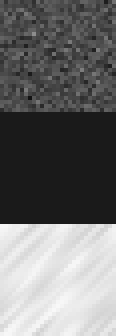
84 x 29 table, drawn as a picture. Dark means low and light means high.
It is made of 3 by 1 panels. Panel 1,1: low, fine-grained. Panel 2,1: very low, flat. Panel 3,1: very high, slanting up to the right, faint in contrast.
